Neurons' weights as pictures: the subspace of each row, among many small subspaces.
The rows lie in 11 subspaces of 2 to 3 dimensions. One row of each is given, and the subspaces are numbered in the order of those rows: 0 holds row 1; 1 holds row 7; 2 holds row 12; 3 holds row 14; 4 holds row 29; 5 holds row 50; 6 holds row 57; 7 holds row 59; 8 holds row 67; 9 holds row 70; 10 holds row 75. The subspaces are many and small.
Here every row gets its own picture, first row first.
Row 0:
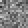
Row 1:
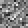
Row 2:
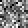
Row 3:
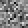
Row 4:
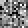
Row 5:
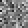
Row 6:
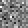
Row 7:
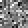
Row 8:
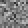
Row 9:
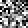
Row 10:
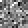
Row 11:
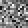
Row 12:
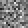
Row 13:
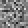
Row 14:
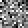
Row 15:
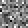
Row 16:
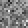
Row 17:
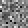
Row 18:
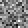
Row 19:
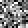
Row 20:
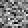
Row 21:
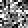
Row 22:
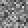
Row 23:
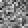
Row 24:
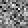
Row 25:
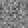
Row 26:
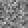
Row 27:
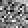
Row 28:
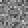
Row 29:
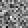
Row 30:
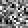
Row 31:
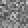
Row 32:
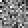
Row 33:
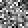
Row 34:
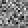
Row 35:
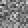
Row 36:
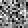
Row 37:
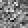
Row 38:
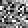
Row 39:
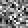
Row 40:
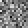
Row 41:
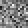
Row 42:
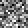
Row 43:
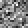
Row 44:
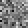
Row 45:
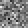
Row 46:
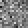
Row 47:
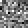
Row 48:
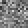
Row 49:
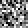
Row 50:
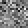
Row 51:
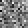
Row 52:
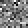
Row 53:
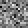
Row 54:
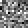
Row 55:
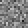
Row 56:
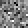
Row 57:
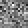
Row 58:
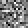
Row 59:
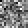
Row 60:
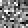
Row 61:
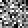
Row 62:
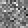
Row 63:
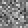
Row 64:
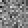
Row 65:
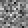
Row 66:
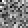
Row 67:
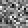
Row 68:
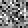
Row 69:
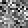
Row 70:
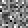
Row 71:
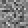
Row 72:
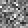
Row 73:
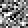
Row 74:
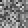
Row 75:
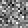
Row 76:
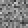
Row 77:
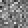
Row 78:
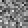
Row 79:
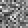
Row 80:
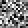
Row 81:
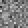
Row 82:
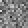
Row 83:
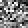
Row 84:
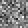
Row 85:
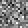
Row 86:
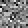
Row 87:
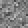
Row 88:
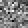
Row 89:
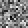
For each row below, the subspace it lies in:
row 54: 5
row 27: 8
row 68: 10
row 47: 5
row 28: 9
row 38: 8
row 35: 1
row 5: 4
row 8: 1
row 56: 5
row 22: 7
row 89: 4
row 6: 3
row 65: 2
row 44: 4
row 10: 1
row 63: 10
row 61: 3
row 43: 0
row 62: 5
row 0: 1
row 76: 9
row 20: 7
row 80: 10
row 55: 9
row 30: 8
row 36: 10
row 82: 4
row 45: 7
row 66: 9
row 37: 6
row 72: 6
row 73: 0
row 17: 9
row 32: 3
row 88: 6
